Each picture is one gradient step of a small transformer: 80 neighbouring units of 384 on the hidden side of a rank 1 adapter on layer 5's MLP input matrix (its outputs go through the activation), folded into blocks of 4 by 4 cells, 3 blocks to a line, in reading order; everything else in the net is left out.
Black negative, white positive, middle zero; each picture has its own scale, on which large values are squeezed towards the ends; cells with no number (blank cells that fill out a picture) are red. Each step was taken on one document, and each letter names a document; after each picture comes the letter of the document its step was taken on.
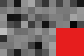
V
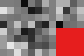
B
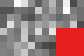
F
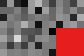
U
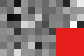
V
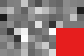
U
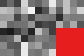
U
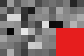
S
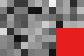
U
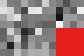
B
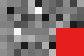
F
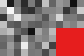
B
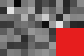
F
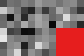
S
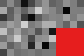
F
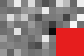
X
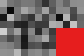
F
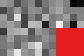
S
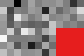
S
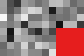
U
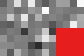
X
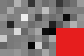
X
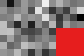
B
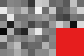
U
